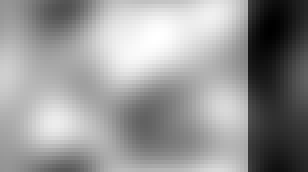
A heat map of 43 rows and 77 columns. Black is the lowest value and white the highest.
On average the colour sits 60% of the way up the scale. A vertical seam about 80% of the way across splits the table, and the left part is higher. No lone cell stands out from its neighbours. The top middle is the ninth with the highest average.
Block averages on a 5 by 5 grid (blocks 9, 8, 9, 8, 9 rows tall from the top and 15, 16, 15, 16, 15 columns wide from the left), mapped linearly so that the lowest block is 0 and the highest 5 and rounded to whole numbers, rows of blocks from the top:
2 3 5 4 0 | 3 4 5 4 0 | 4 4 3 4 1 | 4 4 2 4 1 | 3 3 3 4 0
